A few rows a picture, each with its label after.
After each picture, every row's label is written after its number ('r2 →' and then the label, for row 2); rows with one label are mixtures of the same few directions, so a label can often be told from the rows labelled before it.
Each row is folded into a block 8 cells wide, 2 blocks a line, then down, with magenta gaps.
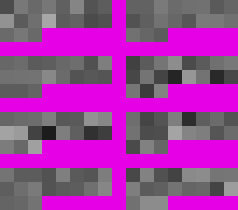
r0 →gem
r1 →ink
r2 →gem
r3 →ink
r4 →ink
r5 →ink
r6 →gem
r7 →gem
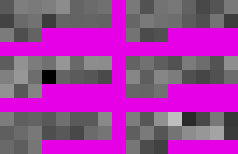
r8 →ink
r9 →gem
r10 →ink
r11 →gem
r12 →gem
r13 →gem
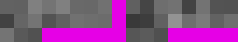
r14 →ink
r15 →ink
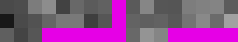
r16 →ink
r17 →gem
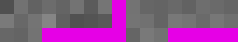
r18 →gem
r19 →ink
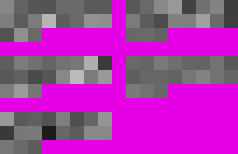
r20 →ink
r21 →gem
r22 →gem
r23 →gem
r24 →gem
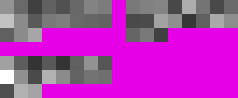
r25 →ink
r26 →ink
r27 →ink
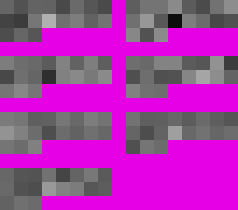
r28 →ink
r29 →ink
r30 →gem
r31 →gem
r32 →ink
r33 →ink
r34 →ink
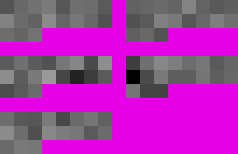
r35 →gem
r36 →ink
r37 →gem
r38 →ink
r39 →ink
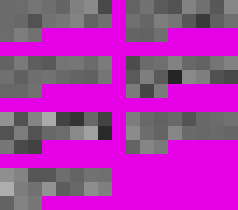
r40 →gem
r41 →gem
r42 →gem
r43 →ink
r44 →gem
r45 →ink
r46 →ink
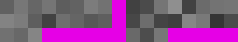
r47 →ink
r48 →ink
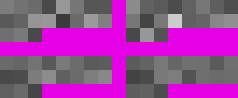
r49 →ink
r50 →ink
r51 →ink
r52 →ink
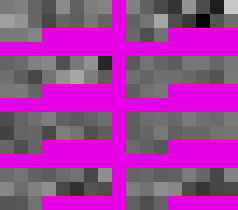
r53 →ink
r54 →gem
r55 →gem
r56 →gem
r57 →ink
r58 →ink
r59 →gem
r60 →gem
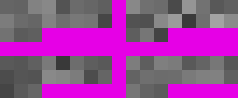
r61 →gem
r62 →ink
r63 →ink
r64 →gem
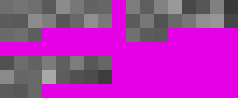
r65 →ink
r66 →gem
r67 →gem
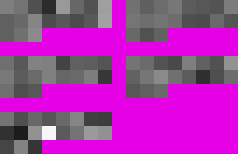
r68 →gem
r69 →gem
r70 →gem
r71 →gem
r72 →ink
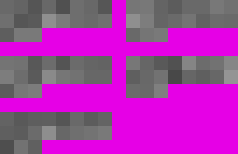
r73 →ink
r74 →ink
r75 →ink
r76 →gem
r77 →ink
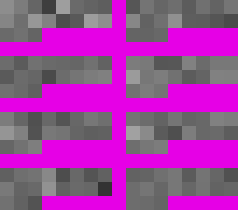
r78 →ink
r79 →gem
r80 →gem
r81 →ink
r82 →ink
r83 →ink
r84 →gem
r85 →gem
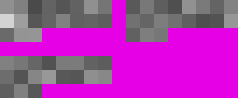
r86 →ink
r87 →gem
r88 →ink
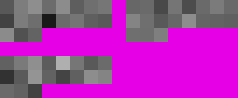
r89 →ink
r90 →ink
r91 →ink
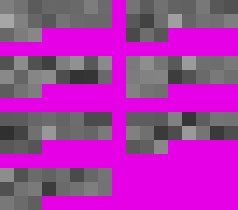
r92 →ink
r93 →ink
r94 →gem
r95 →ink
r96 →ink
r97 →ink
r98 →gem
